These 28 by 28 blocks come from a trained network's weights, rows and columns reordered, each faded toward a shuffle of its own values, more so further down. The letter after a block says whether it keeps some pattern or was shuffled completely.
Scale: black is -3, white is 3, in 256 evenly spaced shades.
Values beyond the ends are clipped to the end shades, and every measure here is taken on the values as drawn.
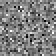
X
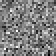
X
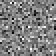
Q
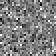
X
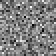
X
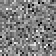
X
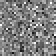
Q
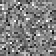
X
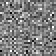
Q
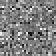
Q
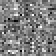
Q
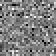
Q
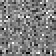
Q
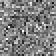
X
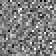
X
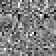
Q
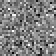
Q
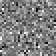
X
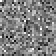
X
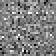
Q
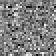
Q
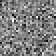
Q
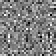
Q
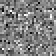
X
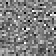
Q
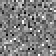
X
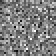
X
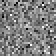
Q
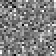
Q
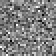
X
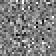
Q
